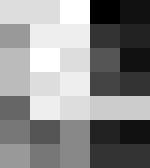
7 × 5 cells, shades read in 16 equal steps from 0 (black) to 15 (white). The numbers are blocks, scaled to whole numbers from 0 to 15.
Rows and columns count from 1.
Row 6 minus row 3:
-4 -10 -5 -3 0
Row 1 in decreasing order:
15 13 13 1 0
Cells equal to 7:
2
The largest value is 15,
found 2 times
